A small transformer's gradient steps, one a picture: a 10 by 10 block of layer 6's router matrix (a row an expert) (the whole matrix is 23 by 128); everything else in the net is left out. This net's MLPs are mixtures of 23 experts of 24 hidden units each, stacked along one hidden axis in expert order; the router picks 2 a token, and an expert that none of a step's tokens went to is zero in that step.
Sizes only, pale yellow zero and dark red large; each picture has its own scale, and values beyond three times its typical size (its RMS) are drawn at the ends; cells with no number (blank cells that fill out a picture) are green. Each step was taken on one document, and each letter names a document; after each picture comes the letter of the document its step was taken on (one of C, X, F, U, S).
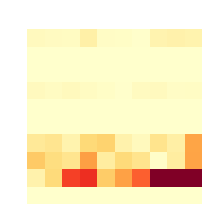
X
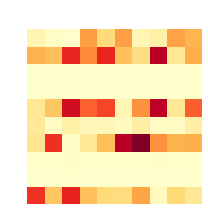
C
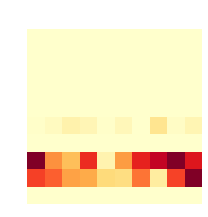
X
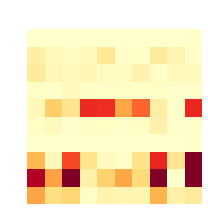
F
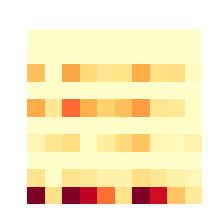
C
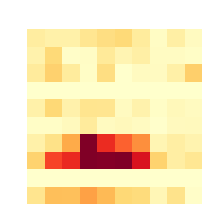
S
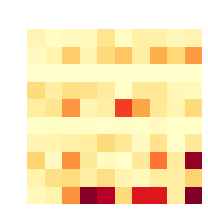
C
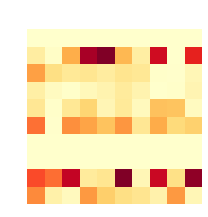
F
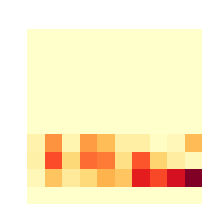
X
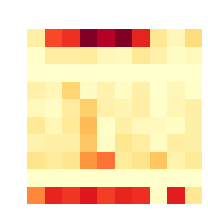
S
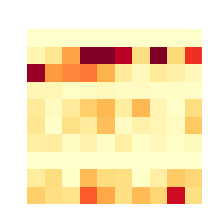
F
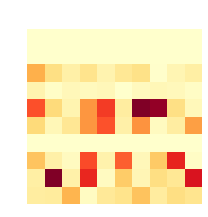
F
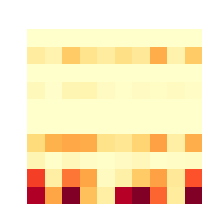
C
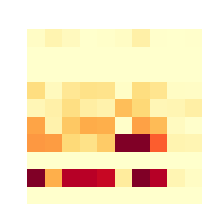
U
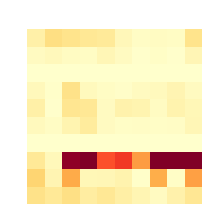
S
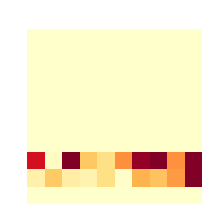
X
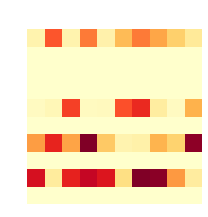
U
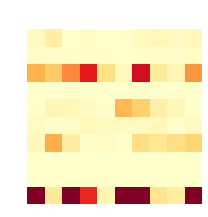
U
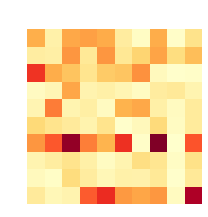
C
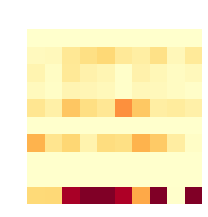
U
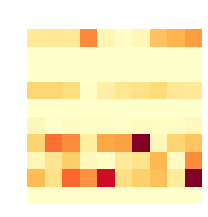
X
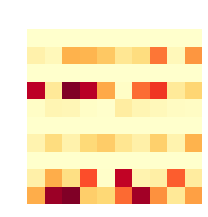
C
